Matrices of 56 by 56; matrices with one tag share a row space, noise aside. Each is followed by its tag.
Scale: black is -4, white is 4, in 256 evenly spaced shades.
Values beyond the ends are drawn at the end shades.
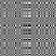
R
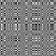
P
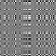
R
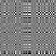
R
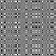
P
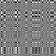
P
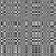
P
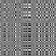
R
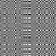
R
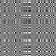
R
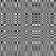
P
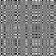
P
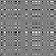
P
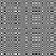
P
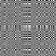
R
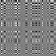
P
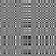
R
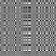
R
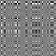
P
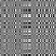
R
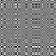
P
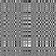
R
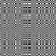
R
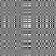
R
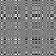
P
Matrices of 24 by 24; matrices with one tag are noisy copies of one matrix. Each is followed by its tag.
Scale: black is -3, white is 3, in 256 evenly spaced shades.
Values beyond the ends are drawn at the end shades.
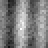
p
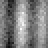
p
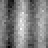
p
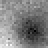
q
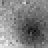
q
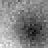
q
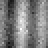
p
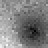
q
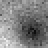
q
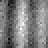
p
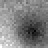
q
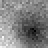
q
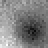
q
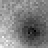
q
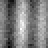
p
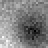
q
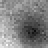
q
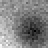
q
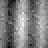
p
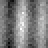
p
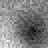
q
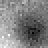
q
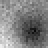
q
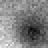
q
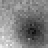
q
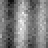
p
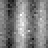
p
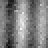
p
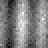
p
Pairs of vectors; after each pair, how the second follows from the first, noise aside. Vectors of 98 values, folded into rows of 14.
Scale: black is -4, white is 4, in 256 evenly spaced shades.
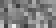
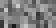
negated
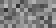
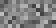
wrapped around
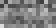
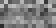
negated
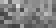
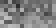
negated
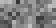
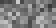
negated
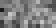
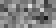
wrapped around
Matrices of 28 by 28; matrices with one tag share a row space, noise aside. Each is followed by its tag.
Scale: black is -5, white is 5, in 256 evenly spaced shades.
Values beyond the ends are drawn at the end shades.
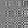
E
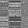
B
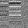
B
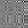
E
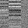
B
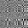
E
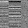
B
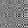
E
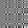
E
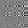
E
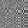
E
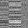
B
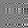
E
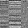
B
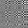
E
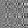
E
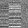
B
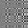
E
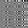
E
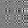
E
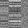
B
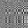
E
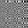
E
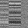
B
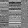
B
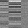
B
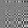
E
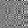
E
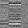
B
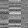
B
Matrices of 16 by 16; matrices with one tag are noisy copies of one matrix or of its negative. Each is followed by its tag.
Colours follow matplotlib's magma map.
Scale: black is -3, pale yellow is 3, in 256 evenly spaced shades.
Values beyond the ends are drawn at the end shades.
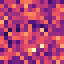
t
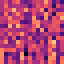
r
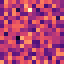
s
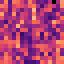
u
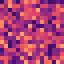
t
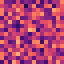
s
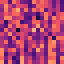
r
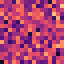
s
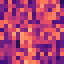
u
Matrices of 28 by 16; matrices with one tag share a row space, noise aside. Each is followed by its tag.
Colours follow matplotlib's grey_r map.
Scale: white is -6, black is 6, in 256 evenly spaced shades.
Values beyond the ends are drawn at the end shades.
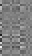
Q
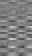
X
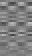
X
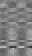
X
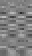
X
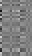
Q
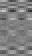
X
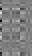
Q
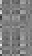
Q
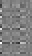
Q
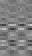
X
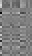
Q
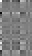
Q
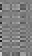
Q
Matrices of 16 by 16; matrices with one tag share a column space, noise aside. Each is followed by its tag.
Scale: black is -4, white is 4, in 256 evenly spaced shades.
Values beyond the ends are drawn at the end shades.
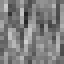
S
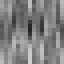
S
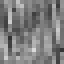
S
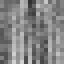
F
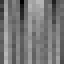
F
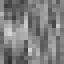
S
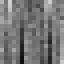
F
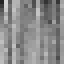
F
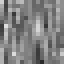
S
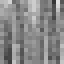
F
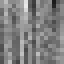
F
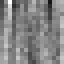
F
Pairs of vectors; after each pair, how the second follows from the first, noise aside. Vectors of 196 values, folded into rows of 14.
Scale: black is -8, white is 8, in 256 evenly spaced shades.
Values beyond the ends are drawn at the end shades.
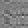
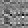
scaled up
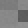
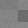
shrunk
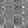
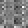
scaled up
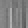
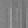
shrunk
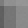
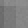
shrunk
